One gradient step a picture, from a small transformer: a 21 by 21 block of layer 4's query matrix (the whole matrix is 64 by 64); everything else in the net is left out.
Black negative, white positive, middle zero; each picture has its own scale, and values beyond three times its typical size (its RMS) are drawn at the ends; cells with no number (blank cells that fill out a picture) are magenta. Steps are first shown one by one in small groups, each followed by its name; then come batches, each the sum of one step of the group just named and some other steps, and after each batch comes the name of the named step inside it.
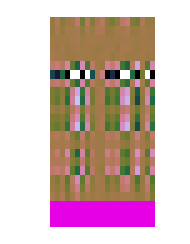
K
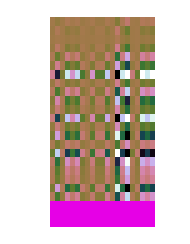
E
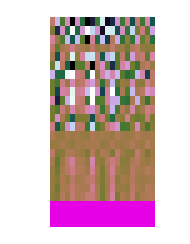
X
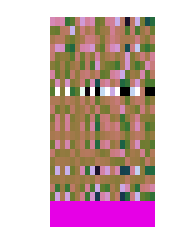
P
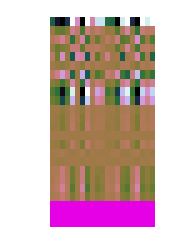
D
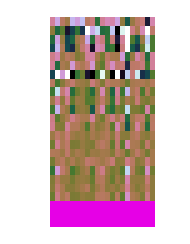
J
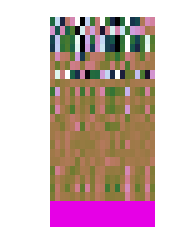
J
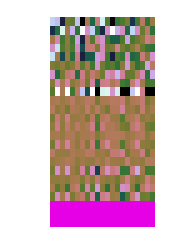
P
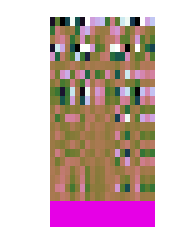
D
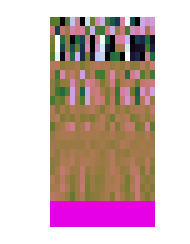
D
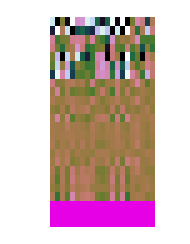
J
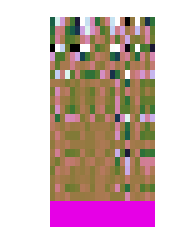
J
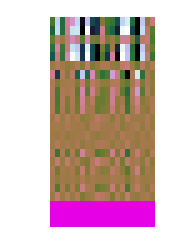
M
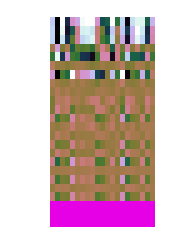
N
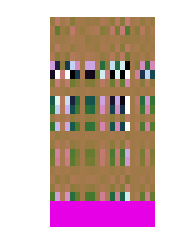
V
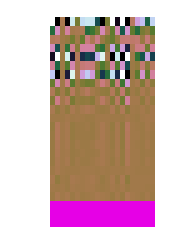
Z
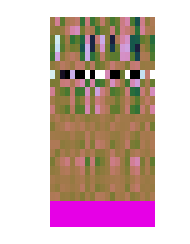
M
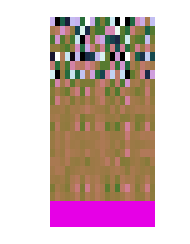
Z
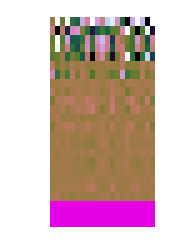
Z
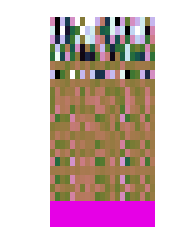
N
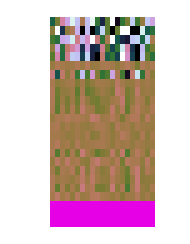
M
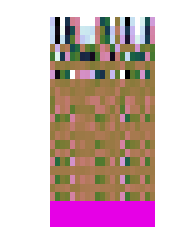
N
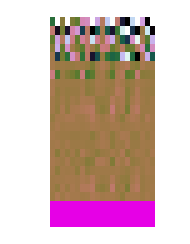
M
